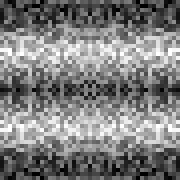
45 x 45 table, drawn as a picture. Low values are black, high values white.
Mirror symmetry: left to right and top to bottom. Seam: none. Slope: none. Stripes: horizontal, repeating 2 times.
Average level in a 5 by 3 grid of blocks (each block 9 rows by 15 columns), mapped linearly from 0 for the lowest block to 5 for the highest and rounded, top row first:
0 1 0
5 5 5
1 1 1
5 5 5
0 1 0
